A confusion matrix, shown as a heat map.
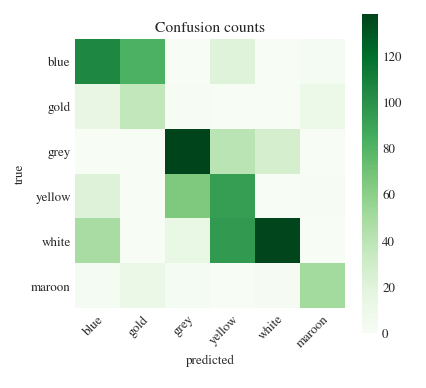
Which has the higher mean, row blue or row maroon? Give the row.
blue
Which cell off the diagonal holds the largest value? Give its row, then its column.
white, yellow
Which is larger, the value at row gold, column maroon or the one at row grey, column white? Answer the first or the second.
the second
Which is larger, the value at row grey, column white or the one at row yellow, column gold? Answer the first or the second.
the first
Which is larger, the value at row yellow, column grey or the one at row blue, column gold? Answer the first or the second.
the second
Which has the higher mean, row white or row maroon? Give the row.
white
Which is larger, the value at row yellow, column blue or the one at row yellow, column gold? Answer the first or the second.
the first
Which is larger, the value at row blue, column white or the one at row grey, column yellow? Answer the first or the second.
the second
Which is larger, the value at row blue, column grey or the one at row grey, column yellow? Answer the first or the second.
the second
